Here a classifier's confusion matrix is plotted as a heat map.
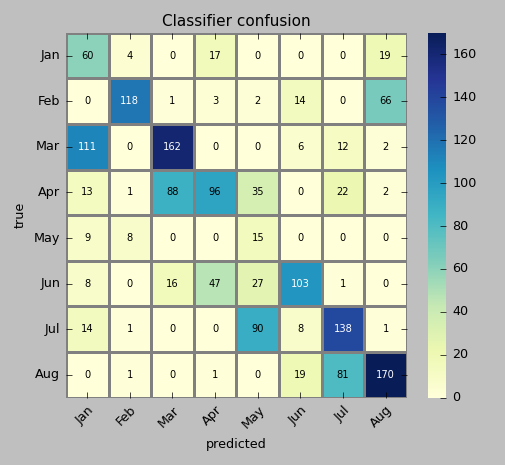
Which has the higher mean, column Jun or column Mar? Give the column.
Mar
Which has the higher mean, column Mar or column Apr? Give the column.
Mar
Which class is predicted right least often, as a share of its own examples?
Apr
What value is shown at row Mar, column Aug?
2
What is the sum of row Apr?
257
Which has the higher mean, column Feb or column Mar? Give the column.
Mar
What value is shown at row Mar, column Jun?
6
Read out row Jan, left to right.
60 4 0 17 0 0 0 19
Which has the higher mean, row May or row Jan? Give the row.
Jan
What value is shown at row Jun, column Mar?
16
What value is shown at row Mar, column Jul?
12
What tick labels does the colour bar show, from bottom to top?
0, 20, 40, 60, 80, 100, 120, 140, 160
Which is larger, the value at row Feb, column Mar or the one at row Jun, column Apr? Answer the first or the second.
the second
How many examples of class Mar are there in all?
293
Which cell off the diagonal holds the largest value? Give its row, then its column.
Mar, Jan
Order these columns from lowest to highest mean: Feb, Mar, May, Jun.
Feb, Jun, May, Mar
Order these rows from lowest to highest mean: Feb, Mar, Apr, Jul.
Feb, Jul, Apr, Mar
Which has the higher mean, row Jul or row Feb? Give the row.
Jul
